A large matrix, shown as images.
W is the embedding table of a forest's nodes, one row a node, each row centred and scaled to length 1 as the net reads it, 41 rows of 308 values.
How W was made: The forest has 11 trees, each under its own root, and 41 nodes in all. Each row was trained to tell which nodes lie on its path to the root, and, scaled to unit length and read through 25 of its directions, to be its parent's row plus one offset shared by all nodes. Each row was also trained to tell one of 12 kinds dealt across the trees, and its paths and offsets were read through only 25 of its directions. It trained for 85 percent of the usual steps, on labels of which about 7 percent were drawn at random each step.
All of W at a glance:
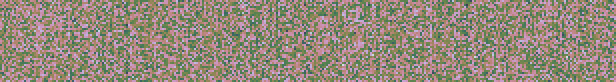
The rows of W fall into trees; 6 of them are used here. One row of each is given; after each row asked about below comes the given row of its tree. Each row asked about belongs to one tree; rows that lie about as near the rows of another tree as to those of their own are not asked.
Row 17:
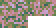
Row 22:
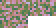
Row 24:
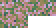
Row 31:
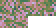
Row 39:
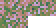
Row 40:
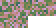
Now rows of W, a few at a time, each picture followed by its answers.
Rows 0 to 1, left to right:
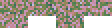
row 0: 31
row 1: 17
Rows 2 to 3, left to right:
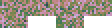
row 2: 31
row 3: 39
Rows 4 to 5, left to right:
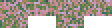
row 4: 17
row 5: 40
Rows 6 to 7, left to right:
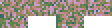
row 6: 39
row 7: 39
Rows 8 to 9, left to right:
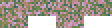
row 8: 24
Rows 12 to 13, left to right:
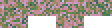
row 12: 40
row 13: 22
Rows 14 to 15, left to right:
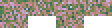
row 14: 24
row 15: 22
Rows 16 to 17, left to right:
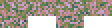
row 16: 39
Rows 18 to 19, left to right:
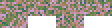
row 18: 22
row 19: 24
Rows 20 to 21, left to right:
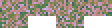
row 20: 17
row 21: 40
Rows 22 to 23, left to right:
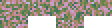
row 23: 17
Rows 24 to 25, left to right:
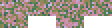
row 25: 40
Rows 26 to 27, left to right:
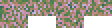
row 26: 24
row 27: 31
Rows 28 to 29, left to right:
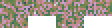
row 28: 24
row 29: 39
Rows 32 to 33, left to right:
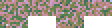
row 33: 40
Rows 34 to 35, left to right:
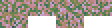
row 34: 31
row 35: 22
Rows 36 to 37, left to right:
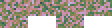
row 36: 22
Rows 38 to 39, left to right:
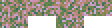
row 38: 31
